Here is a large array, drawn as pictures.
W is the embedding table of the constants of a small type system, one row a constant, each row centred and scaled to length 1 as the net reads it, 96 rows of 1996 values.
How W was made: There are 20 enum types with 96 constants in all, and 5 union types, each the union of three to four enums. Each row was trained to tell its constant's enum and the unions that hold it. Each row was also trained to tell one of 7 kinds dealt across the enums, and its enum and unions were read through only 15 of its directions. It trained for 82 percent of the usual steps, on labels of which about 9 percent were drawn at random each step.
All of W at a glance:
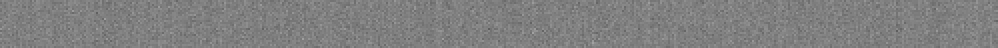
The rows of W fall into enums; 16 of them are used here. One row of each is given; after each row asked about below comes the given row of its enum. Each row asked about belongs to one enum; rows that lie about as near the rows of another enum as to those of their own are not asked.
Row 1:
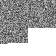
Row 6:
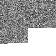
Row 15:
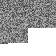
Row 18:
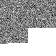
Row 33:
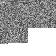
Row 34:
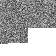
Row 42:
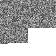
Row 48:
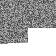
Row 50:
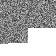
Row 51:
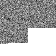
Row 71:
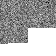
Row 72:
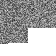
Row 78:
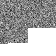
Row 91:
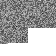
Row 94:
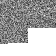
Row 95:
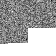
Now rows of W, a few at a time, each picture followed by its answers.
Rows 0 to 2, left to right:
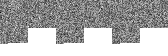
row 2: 50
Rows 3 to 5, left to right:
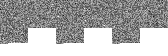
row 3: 72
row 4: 18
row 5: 42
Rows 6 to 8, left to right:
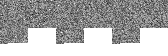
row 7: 18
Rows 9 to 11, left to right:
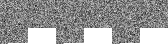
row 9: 78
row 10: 18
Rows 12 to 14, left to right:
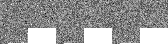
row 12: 78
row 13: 91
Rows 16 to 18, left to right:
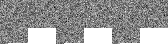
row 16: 18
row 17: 1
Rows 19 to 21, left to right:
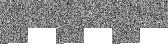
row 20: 33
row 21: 42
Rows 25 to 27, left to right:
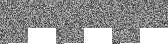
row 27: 15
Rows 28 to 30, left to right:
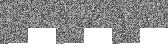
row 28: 42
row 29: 33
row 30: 71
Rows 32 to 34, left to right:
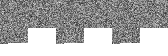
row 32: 48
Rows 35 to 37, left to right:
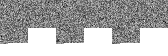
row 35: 95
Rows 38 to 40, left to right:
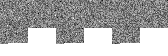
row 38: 34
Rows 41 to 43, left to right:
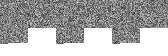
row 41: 6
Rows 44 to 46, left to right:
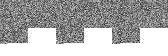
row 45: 95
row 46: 72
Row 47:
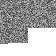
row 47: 72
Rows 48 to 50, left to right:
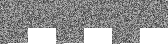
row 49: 95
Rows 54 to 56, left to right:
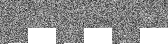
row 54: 72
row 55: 94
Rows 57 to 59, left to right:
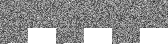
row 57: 50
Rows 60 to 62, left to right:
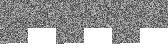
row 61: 1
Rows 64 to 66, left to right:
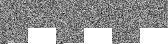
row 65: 95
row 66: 42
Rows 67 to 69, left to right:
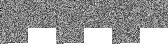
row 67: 95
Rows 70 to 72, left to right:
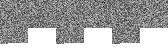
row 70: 48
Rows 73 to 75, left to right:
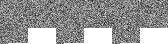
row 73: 18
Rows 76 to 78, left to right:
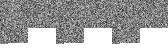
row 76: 71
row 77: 33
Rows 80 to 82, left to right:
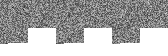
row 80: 6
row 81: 15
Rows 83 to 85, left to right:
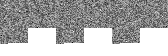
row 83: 42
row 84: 1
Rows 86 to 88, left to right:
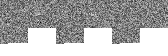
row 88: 78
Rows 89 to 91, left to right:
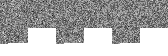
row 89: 71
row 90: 34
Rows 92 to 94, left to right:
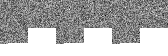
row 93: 6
